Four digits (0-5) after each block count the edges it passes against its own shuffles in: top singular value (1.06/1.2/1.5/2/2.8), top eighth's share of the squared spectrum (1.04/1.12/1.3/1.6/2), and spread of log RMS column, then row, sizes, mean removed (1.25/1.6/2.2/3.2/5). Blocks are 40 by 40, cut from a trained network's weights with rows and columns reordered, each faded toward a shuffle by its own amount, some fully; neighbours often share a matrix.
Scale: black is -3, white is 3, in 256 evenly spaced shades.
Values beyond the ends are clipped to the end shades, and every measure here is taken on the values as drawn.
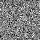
0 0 0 0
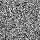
0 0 0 0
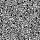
0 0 0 0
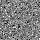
0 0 0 0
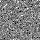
0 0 0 0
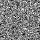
0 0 0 0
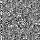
2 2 1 0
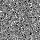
0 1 0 0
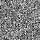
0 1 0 0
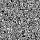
0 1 0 0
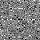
3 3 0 2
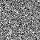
0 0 0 0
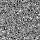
0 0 0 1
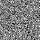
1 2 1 0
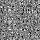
2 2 0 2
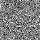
2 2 0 1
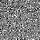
2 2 0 1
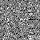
3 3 1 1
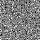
2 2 0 1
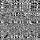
3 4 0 3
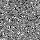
1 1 0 0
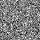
2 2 0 0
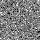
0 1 0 0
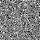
1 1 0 0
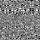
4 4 0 3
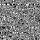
3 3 0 2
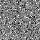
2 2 0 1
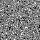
1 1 0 0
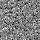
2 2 0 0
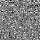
3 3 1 2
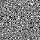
3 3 0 2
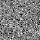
3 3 0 2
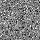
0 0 0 0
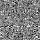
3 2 0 1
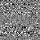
3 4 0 3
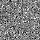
2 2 0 1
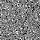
2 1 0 0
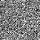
1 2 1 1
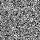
0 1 0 0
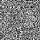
3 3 0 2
